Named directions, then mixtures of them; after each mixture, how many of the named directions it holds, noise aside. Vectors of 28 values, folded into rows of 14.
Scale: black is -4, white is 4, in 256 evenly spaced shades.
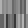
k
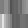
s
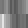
one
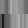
one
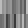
one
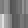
one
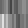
two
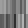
one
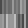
one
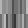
two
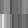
one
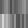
two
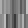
two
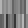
one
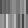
one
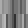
two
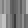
two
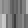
two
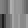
one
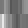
one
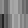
one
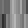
two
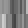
two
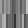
two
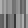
one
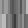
two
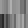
two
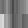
one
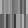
one
